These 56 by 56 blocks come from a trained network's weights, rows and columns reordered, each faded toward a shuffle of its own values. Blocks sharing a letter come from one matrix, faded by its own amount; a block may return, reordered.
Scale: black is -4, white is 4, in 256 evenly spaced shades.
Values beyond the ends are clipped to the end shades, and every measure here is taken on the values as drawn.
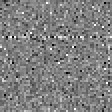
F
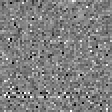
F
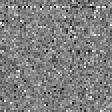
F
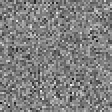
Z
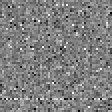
F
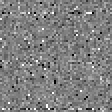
F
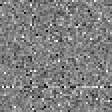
F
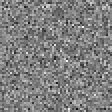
Z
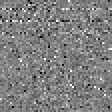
F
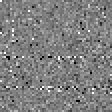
F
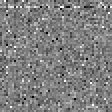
F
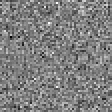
Z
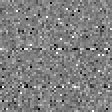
F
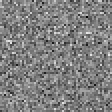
Z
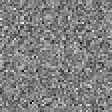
Z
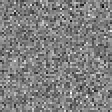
Z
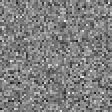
Z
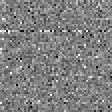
F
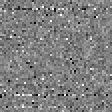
F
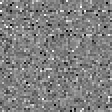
F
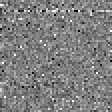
F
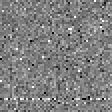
F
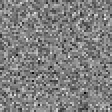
Z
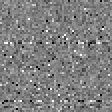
F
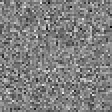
Z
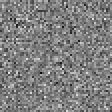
Z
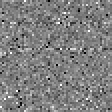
F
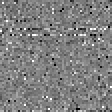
F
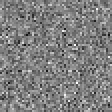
Z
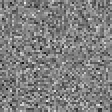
Z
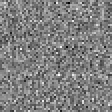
Z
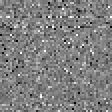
F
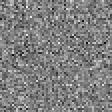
Z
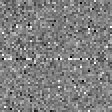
F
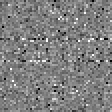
F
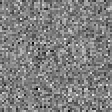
Z
